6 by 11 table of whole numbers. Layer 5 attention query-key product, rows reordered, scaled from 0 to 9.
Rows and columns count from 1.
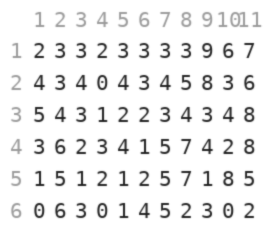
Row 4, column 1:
3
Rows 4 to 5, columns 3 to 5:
2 3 4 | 1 2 1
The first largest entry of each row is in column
9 9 11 11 10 2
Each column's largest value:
5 6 4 3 4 4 5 7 9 8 8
